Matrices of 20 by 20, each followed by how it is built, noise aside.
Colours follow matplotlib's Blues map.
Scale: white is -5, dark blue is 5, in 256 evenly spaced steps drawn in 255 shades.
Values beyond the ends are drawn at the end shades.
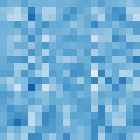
low rank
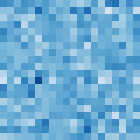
low rank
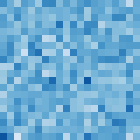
low rank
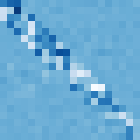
banded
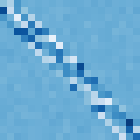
banded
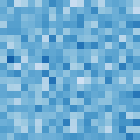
low rank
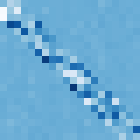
banded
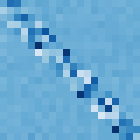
banded
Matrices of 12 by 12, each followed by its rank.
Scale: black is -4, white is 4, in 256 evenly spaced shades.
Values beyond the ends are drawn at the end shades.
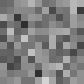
full rank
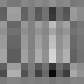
one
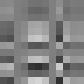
one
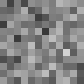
full rank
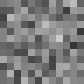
full rank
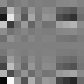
one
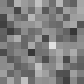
full rank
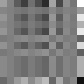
one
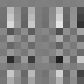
one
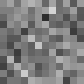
full rank
